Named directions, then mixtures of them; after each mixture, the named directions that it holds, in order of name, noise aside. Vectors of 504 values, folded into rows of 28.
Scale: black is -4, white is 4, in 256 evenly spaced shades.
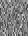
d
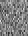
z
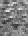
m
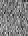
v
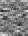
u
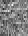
d, m, u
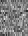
d, u, z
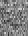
m, v, z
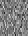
d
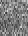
d, m, v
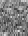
d, m, u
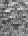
m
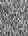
z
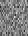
z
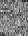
u, v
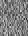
d, v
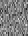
d, v, z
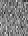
v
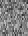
d, m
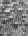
m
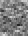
m, u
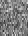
d, m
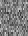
m, v, z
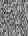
m, v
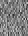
d, v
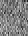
v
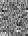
u, v
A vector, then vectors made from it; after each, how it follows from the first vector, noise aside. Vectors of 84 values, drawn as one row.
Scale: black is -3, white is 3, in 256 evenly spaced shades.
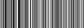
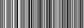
negated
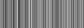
shrunk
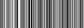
negated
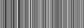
shrunk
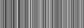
shrunk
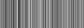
shrunk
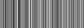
shrunk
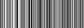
negated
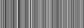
shrunk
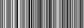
negated
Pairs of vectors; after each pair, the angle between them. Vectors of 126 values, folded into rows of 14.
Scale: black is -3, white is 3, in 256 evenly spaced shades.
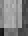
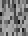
orthogonal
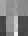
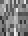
partly aligned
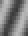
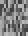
orthogonal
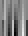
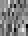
partly aligned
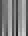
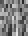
partly opposed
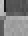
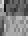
nearly parallel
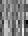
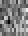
orthogonal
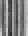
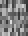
partly opposed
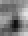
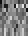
orthogonal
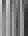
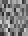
orthogonal
